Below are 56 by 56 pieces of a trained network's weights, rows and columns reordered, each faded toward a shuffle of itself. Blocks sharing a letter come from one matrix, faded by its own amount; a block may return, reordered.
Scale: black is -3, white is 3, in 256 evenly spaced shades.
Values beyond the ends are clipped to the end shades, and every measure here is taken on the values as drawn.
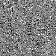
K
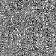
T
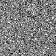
K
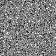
K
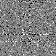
T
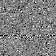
T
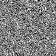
K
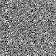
T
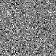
T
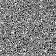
K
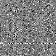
T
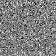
K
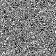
K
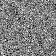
K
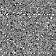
T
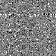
T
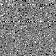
T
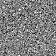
K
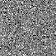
T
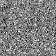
K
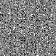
T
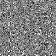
T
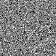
K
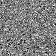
K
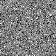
K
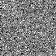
K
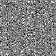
T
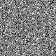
K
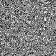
K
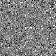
T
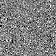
T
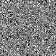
T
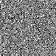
K
